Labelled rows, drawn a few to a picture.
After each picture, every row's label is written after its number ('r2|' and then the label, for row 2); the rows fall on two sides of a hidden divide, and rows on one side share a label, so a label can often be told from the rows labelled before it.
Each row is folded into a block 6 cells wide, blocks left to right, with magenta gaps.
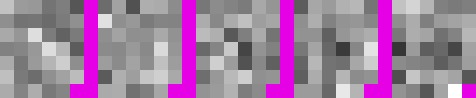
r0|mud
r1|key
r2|key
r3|key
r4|key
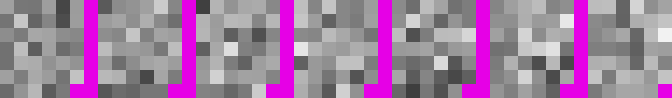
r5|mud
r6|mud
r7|key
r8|mud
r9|mud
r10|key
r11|key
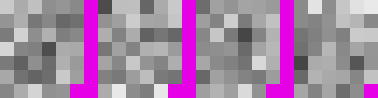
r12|mud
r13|key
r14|key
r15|key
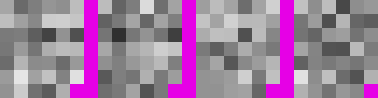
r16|key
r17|mud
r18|key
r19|mud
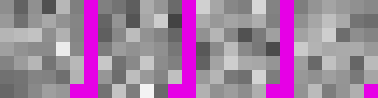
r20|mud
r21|mud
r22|key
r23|mud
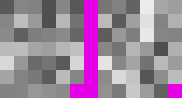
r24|mud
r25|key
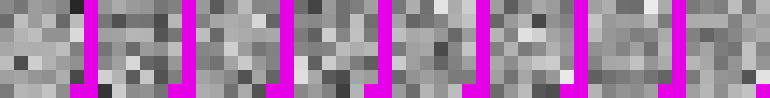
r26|mud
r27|mud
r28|mud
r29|mud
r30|key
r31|mud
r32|key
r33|key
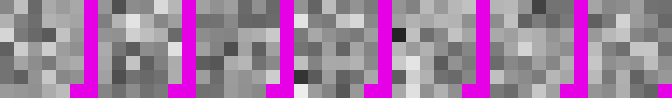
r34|key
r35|mud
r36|mud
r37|key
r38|key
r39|mud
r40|mud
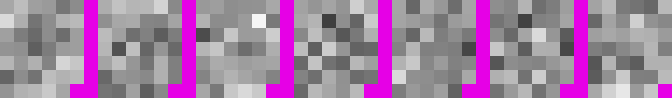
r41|key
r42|key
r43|key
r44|key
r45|mud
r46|mud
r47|key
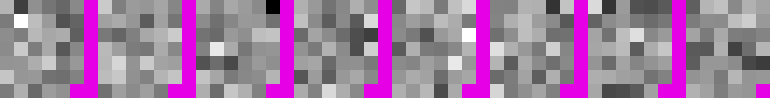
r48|mud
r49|mud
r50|mud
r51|key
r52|key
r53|mud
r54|mud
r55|key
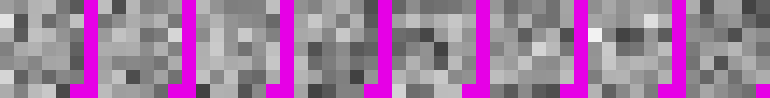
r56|mud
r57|mud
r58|mud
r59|mud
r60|key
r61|mud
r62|key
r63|mud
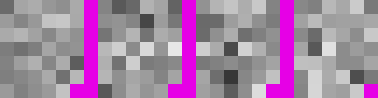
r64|key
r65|mud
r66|mud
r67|key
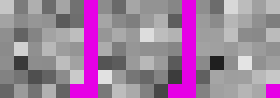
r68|mud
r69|mud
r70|mud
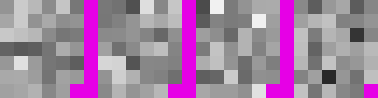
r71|key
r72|key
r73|key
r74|mud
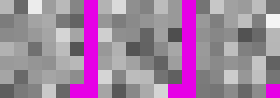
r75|mud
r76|key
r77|key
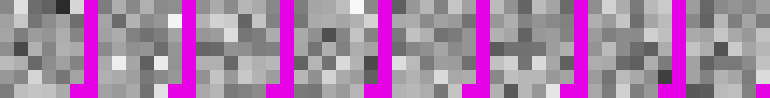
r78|key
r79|key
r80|key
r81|key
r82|key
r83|key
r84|key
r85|mud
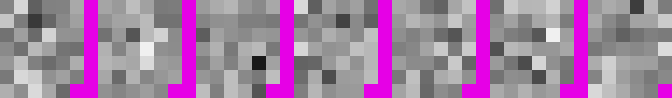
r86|key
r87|mud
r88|mud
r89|mud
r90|key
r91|key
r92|key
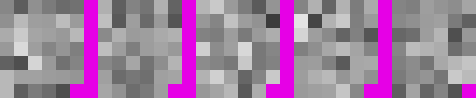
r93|mud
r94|mud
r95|mud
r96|key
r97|mud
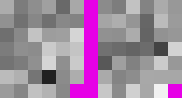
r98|mud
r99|key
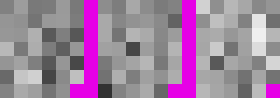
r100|key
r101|mud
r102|mud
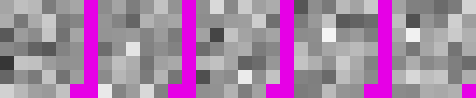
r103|key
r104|key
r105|key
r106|mud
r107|key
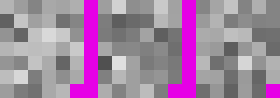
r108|mud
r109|key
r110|mud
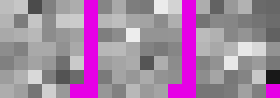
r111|key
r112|key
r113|mud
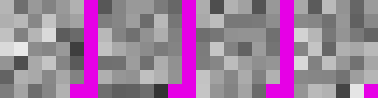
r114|mud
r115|mud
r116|mud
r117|mud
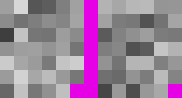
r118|key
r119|mud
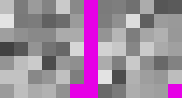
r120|key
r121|mud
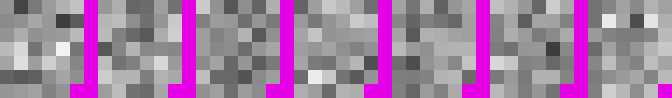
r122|mud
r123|key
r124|mud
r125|key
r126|mud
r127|key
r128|key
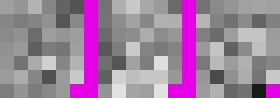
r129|mud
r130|key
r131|mud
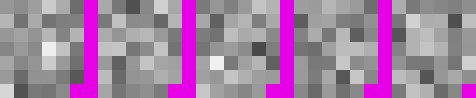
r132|mud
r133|mud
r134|key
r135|mud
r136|mud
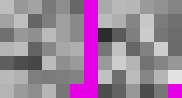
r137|mud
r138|mud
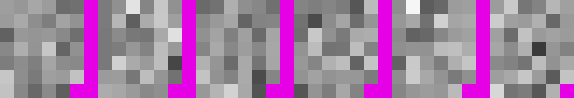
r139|mud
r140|key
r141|mud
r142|mud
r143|key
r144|key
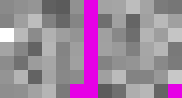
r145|mud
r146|mud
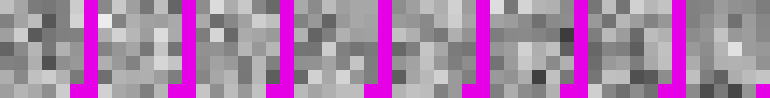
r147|key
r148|key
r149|key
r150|key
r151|key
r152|mud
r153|key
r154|mud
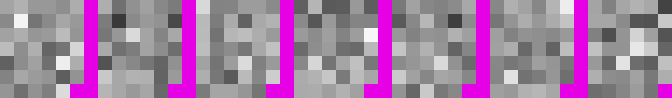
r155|key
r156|mud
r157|mud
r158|key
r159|mud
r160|key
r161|mud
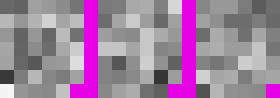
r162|key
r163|mud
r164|mud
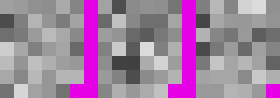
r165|mud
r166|mud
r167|key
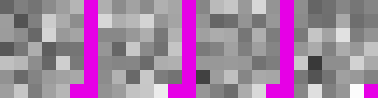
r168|key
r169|key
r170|key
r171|mud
